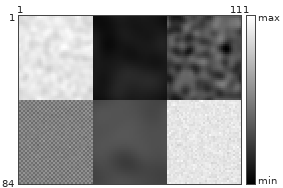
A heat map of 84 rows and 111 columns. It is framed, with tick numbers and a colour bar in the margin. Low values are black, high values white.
The table splits into 2 rows of 3 panels. Panel 1,1: very high, blotchy, faint in contrast. Panel 1,2: very low, smooth, faint in contrast. Panel 1,3: low, blotchy. Panel 2,1: middling, checkered. Panel 2,2: low, smooth, faint in contrast. Panel 2,3: very high, fine-grained, faint in contrast.
